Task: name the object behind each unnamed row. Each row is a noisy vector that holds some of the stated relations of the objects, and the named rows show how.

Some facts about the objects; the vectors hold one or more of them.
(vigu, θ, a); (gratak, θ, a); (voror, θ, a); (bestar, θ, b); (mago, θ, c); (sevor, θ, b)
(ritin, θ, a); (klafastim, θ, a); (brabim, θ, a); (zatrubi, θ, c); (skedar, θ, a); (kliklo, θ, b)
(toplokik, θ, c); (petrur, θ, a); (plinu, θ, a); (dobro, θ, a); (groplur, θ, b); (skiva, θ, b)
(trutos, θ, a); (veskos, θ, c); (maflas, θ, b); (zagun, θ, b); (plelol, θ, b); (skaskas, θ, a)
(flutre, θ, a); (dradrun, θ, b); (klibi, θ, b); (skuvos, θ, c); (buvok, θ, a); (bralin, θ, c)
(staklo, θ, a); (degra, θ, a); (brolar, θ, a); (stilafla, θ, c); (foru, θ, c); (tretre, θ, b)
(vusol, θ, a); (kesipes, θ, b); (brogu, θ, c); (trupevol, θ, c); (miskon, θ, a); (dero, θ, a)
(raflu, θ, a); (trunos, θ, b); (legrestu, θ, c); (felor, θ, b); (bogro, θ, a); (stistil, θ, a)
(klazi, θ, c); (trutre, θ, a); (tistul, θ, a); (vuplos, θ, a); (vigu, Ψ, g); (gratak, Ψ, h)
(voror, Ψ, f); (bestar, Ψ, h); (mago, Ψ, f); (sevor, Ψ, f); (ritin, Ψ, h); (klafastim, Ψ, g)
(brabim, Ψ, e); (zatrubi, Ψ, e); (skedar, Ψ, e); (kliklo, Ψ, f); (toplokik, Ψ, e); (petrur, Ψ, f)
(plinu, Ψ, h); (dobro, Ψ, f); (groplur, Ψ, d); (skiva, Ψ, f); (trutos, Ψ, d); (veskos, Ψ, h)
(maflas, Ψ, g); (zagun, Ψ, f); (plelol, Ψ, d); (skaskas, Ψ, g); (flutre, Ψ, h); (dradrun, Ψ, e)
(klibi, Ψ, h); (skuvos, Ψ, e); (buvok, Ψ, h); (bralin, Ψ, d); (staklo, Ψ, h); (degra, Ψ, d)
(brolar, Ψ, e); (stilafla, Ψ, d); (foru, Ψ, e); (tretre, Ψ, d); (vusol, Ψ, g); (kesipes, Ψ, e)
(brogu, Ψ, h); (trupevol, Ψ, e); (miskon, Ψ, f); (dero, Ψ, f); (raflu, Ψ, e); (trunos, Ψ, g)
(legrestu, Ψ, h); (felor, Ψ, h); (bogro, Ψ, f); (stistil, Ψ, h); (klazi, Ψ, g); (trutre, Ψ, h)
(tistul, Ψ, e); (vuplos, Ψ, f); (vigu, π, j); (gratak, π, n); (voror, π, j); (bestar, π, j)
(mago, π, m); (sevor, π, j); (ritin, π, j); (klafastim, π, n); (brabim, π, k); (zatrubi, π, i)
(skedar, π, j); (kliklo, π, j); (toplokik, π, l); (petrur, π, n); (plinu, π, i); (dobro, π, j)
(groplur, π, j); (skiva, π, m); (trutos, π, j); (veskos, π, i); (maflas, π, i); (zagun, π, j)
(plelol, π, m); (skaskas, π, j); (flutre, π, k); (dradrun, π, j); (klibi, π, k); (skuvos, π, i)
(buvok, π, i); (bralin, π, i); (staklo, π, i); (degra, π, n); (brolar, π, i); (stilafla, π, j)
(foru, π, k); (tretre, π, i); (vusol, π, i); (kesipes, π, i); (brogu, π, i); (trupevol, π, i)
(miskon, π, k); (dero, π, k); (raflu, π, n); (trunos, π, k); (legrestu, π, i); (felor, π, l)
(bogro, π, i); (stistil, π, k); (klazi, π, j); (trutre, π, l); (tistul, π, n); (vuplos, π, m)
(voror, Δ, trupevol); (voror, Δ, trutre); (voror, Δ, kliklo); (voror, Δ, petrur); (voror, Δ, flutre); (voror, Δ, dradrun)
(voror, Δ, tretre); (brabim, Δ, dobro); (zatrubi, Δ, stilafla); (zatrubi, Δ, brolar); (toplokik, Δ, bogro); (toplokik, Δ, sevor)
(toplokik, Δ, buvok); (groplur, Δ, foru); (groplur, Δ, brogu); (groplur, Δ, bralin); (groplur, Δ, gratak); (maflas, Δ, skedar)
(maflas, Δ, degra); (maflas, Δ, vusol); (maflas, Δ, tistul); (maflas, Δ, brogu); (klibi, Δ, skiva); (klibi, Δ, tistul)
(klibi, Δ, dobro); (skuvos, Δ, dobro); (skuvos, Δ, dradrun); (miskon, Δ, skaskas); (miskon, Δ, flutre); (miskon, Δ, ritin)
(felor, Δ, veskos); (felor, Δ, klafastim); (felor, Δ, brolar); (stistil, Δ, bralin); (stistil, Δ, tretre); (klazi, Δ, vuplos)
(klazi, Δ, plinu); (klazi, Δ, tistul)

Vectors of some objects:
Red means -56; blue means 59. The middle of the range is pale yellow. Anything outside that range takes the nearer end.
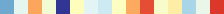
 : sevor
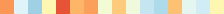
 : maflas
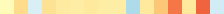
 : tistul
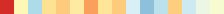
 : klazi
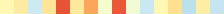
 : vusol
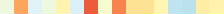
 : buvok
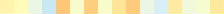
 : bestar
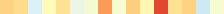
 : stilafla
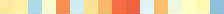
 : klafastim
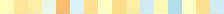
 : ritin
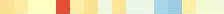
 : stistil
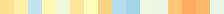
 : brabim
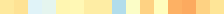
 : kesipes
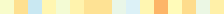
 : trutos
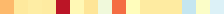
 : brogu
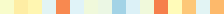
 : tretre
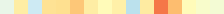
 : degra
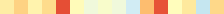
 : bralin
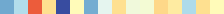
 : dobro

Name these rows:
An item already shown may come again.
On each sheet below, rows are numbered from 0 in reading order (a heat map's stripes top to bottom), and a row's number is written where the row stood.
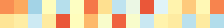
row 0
toplokik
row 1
vusol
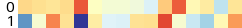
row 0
bralin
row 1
bogro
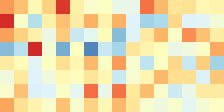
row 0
foru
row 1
klazi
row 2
trupevol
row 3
kliklo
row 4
plinu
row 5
plelol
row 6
buvok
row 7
legrestu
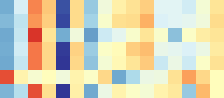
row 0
dero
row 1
dero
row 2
petrur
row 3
dero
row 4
dero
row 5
skuvos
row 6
dobro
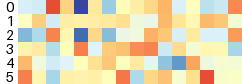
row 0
mago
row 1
raflu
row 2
zagun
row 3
klafastim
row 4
klibi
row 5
zatrubi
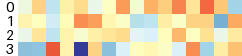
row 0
brolar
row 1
groplur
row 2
trutos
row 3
skiva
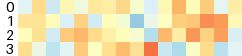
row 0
trutos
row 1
dradrun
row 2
skedar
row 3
felor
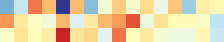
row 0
vuplos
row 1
veskos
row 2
gratak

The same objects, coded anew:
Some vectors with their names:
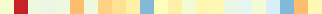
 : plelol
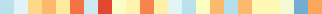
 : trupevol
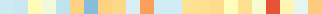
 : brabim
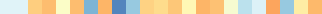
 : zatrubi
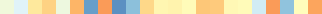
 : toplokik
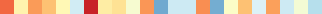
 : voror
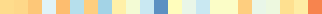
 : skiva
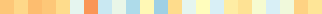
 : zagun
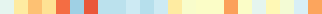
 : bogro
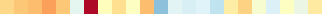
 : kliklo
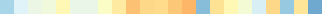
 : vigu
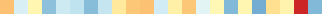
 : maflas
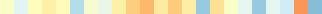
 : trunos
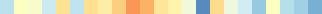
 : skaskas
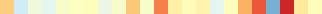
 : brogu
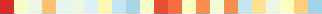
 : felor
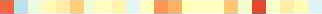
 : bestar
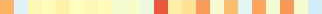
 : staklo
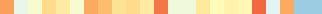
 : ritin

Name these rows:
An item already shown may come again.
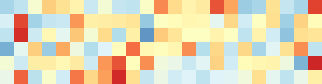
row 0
brolar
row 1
trutos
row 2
stilafla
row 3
vusol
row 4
dradrun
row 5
tretre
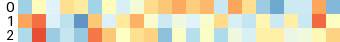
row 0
klafastim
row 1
groplur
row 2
bralin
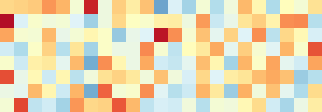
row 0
kliklo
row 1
klibi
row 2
veskos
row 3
foru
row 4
skuvos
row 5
stistil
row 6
skuvos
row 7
tretre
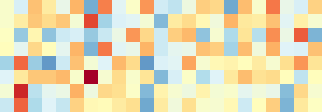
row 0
skuvos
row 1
dero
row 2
klazi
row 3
skuvos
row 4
degra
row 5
petrur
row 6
plelol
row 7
trutos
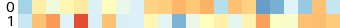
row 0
klafastim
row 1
vuplos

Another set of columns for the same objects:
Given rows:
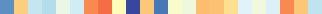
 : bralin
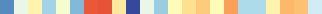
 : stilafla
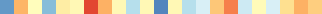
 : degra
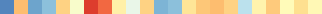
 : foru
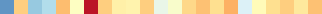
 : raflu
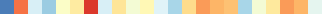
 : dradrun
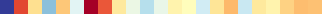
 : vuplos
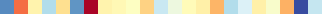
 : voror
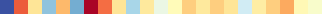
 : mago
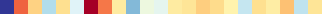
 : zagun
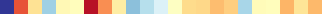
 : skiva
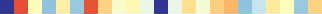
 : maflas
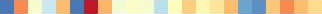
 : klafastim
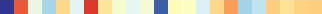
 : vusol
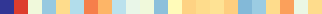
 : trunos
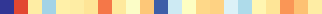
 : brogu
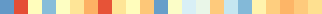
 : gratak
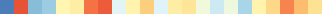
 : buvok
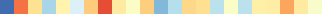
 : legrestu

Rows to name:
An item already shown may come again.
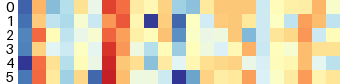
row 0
foru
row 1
bralin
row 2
stistil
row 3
trutos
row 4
kliklo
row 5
klazi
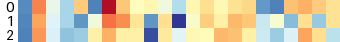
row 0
klafastim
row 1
groplur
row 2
tretre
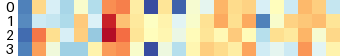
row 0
bralin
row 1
brolar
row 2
dero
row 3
plelol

